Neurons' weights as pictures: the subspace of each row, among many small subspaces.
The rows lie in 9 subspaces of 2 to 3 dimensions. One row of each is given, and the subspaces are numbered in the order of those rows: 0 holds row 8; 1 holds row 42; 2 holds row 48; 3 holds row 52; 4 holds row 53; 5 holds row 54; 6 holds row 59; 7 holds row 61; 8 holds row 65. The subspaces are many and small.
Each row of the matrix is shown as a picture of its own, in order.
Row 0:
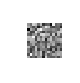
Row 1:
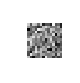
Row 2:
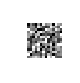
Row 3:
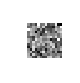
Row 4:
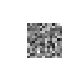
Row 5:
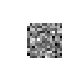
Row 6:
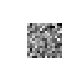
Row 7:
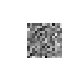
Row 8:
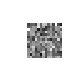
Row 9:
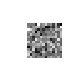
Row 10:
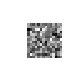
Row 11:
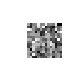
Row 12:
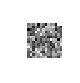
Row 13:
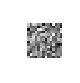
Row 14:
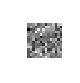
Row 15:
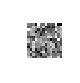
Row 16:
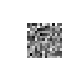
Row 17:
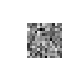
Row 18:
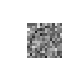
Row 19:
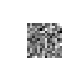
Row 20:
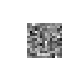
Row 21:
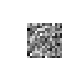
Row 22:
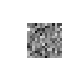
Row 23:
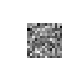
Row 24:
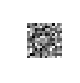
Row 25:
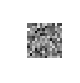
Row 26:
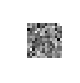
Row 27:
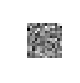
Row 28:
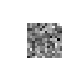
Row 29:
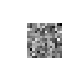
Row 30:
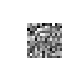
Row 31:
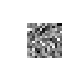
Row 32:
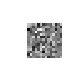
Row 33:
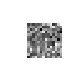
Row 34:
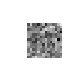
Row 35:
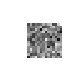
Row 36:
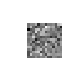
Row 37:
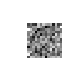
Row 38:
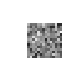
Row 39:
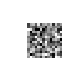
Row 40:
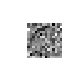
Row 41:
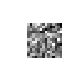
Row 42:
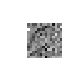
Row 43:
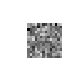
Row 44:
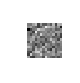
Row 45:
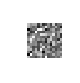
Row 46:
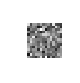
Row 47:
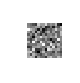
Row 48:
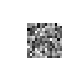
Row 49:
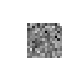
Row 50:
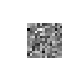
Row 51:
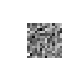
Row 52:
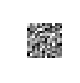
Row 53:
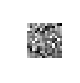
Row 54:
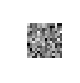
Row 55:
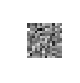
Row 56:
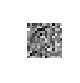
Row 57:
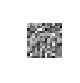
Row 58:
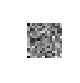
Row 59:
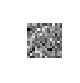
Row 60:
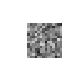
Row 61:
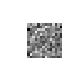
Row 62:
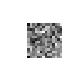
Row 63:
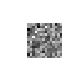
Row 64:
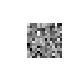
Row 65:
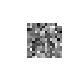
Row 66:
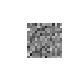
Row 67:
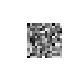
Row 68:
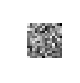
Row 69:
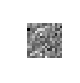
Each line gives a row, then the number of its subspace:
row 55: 3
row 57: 3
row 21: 7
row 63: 5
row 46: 5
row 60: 6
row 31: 6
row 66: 7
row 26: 8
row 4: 6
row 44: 7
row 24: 4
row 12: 2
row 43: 0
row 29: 8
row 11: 8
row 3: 2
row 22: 1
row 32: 3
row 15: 2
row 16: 0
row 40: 1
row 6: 5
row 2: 3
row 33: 0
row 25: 2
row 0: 0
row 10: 6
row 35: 0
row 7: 1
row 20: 6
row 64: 5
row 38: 5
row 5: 4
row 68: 4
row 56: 1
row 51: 8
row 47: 6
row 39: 6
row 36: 4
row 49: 5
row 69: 1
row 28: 2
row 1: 6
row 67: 4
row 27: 4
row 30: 0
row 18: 5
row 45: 8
